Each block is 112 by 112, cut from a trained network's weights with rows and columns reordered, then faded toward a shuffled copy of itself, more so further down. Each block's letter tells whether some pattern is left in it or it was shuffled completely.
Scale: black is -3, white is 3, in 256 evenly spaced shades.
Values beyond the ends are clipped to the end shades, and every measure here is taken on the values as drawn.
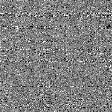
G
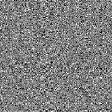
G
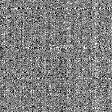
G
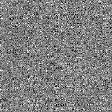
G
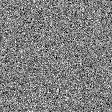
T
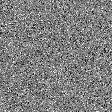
T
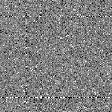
G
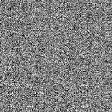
G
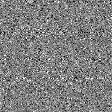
G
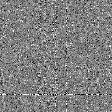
G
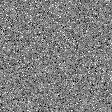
T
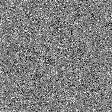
T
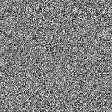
G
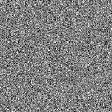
G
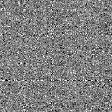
G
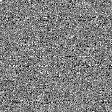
G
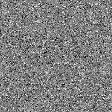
G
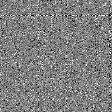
G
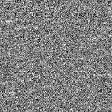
G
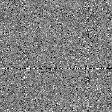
G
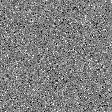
T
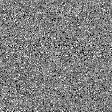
G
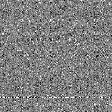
G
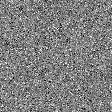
T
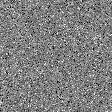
T
